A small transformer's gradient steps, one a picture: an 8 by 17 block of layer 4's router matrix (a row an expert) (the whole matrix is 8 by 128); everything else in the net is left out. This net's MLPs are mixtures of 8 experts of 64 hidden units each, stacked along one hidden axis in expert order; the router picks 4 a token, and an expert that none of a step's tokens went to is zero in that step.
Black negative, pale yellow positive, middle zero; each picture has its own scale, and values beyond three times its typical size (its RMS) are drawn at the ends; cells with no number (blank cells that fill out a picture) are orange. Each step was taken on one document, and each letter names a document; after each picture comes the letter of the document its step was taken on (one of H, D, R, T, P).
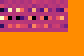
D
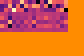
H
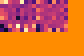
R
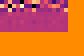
H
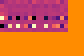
D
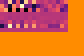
H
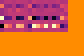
D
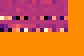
R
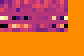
R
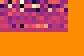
H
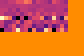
R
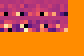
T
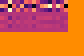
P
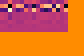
P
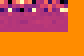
P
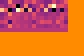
P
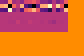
P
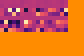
T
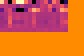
P
